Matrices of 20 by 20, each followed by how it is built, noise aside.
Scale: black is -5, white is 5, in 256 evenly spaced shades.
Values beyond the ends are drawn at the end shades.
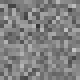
noise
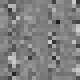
uneven columns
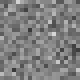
noise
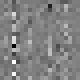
uneven columns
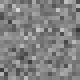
noise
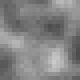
smooth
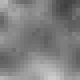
smooth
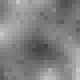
smooth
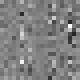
uneven columns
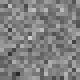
noise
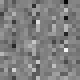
uneven columns
